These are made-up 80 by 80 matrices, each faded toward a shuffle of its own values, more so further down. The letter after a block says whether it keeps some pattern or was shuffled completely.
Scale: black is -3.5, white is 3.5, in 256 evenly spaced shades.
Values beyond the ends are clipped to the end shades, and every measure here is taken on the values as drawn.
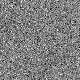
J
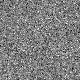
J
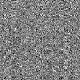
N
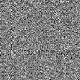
N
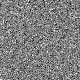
J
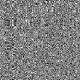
N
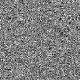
N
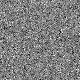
J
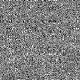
N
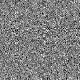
N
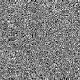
N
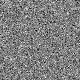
J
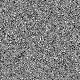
J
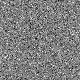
J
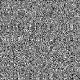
N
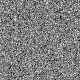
J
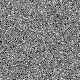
J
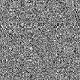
N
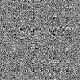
N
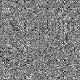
N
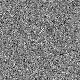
J
